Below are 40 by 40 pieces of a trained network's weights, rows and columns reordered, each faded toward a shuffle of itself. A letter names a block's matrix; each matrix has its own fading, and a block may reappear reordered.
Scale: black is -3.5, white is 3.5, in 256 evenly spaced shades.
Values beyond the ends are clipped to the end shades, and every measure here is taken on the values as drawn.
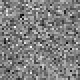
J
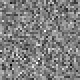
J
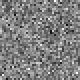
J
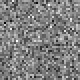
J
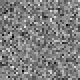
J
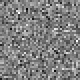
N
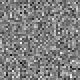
N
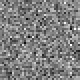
N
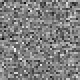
N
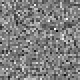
J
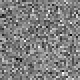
N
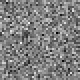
J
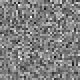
N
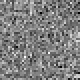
N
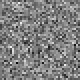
N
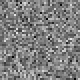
N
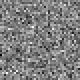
J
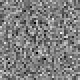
N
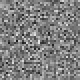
N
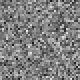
N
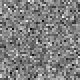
J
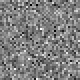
J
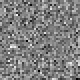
J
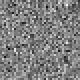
N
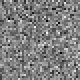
J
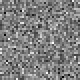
J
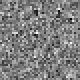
N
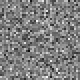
N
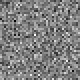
N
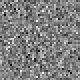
J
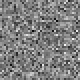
N
